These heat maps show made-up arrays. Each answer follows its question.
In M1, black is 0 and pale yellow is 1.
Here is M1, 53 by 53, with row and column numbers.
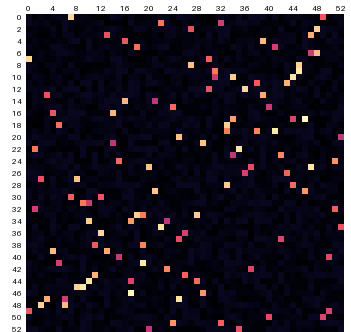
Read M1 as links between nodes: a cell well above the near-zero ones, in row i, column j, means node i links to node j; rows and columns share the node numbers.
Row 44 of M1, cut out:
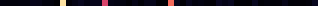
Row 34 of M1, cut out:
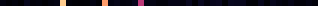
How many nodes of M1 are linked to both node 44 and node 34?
2
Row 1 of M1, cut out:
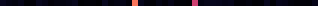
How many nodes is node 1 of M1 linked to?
2
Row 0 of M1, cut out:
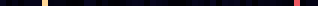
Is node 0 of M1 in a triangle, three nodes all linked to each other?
no
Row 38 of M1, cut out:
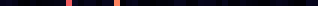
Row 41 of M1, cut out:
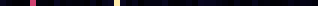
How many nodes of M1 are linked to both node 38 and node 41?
1
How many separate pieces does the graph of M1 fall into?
1
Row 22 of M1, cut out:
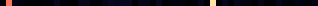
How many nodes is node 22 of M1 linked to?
2
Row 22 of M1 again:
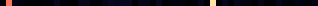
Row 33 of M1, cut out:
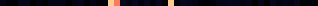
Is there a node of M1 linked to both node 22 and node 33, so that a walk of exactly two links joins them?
no
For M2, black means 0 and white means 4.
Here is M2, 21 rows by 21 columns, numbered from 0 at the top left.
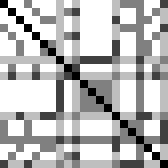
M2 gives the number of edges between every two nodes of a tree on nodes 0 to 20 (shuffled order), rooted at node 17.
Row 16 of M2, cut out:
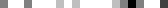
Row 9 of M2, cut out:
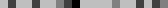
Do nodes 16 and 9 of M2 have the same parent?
no
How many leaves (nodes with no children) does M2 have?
16
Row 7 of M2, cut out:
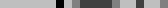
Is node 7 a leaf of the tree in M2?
no
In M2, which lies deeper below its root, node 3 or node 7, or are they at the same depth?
node 3
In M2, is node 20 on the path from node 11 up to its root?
no
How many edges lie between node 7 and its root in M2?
1
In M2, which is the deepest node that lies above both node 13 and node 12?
7
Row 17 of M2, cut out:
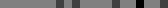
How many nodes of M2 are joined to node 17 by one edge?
4
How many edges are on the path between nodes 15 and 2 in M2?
4
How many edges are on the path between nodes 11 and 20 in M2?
3
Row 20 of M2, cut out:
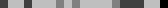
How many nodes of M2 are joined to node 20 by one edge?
5
